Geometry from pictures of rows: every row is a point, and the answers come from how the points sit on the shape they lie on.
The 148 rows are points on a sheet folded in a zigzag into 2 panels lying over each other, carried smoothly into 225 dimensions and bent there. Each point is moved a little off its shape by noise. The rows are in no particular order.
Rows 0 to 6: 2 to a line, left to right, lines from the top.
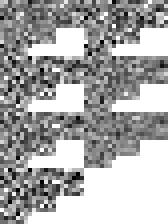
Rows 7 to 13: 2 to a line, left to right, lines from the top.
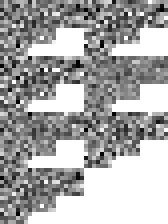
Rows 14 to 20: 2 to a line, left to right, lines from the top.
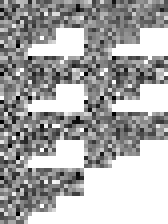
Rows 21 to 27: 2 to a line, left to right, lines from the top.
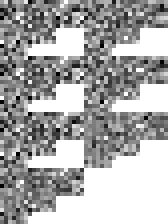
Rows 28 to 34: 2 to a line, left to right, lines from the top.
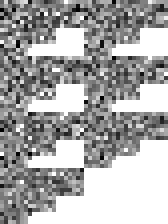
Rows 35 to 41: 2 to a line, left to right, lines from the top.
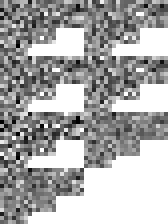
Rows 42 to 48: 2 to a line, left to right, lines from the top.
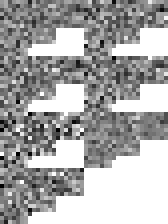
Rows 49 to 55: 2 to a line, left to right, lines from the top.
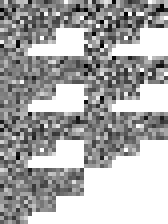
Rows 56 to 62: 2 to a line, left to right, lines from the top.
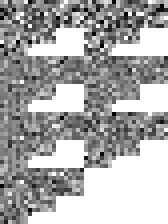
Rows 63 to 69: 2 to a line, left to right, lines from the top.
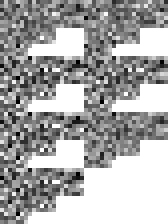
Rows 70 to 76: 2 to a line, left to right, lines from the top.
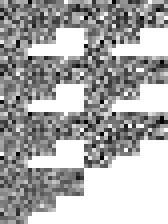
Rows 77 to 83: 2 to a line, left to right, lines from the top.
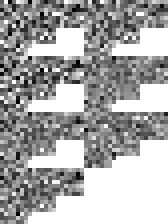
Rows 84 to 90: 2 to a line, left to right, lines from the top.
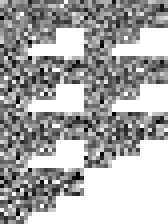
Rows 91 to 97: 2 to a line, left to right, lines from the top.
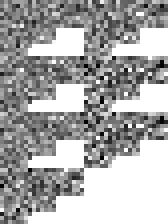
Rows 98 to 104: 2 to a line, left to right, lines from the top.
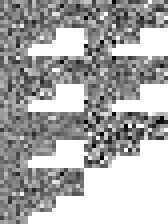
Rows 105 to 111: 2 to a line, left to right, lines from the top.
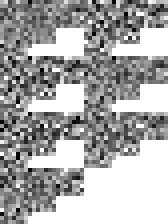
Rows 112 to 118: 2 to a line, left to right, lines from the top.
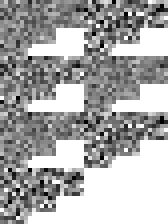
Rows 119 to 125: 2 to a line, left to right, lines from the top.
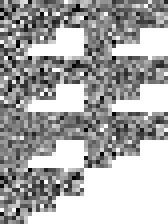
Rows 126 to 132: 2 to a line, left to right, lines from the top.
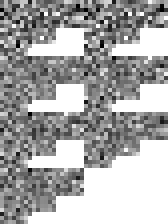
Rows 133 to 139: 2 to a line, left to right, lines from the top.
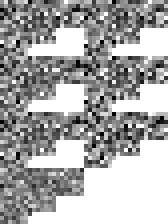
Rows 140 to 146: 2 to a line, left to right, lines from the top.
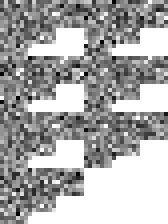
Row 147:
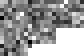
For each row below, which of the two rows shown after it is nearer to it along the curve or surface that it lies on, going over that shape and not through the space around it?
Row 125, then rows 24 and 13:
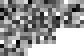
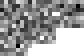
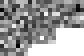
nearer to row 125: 13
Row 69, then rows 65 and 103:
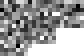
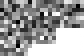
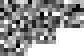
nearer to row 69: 103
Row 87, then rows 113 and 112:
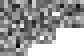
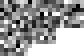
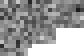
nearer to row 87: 113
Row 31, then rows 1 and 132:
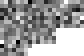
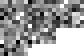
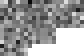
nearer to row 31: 132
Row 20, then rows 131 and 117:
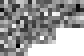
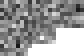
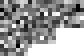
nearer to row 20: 117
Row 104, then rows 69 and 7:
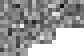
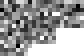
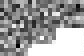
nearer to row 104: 7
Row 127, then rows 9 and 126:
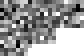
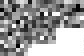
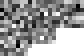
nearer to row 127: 9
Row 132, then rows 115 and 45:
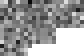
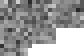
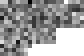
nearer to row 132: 115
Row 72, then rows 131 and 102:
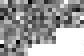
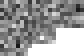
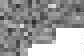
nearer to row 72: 131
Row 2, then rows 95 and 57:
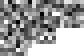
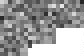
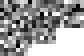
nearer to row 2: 57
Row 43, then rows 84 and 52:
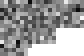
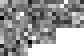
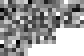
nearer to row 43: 52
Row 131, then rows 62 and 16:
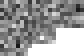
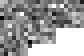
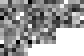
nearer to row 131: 16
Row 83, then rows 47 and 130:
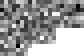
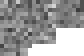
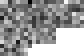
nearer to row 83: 47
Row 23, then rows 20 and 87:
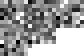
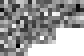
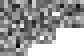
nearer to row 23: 20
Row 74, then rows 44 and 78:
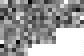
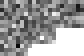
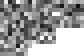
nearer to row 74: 44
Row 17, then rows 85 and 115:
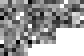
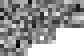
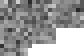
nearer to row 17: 85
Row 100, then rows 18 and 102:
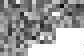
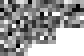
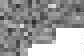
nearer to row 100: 18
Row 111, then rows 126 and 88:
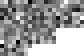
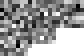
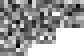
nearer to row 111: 126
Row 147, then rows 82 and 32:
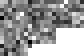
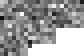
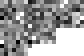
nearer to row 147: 82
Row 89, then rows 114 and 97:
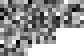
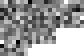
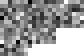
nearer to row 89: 97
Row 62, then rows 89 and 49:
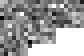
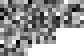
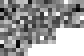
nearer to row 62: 89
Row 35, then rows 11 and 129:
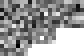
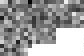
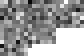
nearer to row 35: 11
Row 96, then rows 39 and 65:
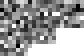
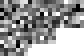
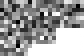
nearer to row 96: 39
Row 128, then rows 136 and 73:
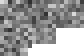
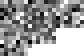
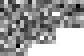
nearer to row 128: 136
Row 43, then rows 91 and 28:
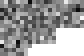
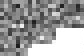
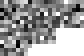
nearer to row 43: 28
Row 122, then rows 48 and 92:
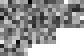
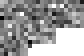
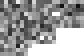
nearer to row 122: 48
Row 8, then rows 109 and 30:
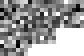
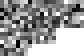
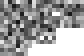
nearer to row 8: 109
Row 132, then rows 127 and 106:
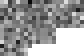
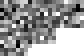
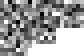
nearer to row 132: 127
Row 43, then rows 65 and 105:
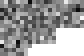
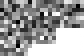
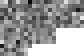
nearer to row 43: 105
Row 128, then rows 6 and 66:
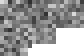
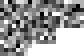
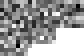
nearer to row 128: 66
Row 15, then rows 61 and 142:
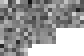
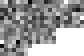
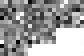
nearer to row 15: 61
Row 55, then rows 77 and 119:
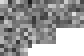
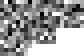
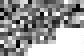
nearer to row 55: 119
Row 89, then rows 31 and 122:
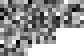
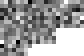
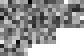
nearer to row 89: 122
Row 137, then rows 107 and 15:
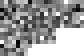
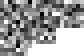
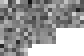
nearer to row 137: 15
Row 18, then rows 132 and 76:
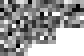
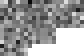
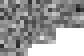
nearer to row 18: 76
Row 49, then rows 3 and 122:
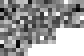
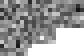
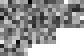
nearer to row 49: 3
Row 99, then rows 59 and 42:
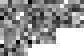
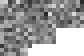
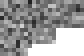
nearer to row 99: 42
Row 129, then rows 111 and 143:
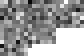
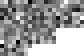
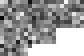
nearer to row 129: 111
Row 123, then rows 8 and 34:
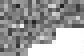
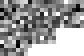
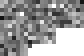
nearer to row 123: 8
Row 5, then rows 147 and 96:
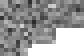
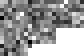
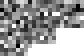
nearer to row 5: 147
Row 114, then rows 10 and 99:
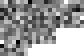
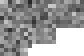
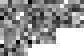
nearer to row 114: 99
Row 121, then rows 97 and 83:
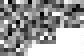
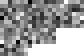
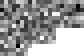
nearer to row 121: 83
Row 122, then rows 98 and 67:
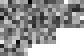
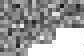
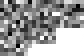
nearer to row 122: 98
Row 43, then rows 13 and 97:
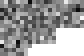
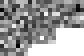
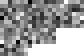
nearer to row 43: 13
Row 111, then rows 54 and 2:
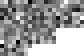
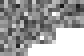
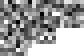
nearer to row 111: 54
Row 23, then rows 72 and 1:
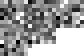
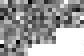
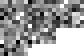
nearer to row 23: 72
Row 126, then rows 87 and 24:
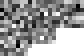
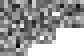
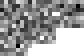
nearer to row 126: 87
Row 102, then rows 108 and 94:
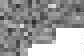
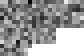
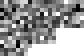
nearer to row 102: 108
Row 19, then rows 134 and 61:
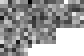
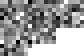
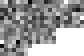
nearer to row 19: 134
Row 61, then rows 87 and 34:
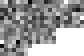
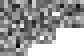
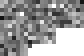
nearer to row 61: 34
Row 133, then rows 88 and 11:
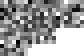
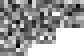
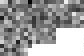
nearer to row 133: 11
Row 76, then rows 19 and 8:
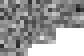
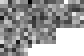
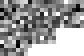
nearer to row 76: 8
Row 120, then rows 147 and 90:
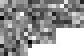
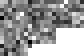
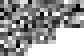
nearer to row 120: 147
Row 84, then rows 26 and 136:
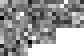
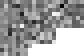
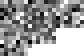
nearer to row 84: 136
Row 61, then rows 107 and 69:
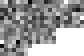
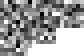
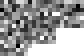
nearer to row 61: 69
